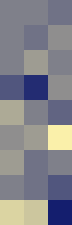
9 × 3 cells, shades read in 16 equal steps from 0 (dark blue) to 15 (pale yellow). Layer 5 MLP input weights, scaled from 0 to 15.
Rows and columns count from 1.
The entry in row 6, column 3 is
15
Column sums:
72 63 60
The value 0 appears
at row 9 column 3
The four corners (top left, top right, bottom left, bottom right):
7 6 13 0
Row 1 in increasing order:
6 7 7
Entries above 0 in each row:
3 3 3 3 3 3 3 3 2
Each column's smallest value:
4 1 0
